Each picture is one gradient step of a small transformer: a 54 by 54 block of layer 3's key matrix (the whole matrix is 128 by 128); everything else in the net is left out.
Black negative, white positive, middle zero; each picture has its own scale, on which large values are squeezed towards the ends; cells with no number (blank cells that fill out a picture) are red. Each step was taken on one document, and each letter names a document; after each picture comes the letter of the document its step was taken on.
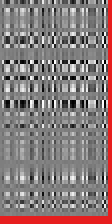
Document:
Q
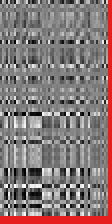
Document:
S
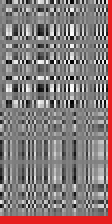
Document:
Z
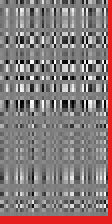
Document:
Q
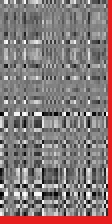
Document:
S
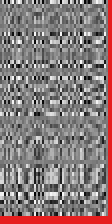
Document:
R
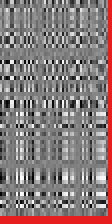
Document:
Q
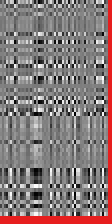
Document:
S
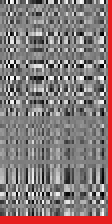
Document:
R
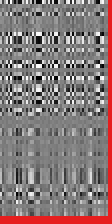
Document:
R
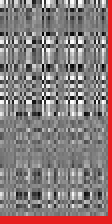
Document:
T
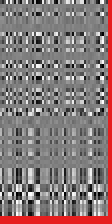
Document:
R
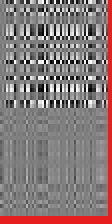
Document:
Z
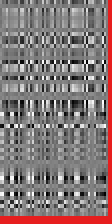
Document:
Q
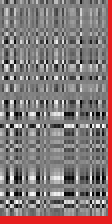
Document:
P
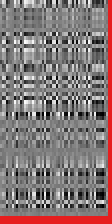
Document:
T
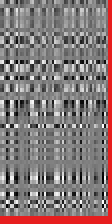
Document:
Q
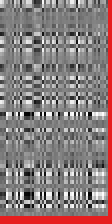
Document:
T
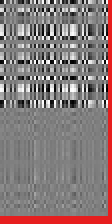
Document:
Z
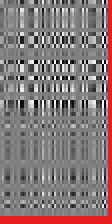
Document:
Q
